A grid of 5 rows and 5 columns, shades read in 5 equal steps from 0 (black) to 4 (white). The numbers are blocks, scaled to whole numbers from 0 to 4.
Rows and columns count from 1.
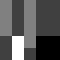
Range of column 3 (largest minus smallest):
1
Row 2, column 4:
1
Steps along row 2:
down up down same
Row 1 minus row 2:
0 0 0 0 0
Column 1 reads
2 2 2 1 1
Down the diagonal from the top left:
2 1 2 0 0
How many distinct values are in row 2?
2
